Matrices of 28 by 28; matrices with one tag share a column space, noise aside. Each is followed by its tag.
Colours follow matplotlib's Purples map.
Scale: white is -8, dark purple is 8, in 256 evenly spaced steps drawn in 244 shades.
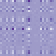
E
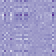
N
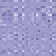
N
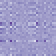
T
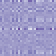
E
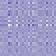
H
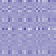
E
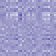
N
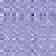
N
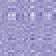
N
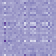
T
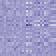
H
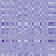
T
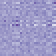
H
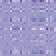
E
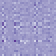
T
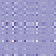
T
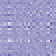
T
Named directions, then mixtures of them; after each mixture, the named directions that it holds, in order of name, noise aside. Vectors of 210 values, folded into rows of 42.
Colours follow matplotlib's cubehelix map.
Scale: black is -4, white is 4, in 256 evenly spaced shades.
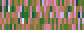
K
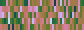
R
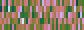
K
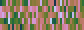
R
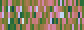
K, R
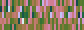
K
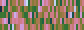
K, R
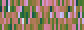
K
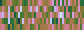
K, R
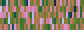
K, R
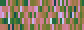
R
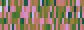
K, R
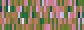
K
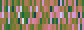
K, R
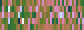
K, R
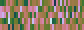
R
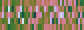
K, R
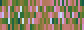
K, R
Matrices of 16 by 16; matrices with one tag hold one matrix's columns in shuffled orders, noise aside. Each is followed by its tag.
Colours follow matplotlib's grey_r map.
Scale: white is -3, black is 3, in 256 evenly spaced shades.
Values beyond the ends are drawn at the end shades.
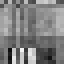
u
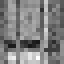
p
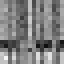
p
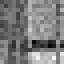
p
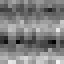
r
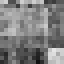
u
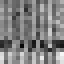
p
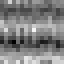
r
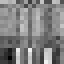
u
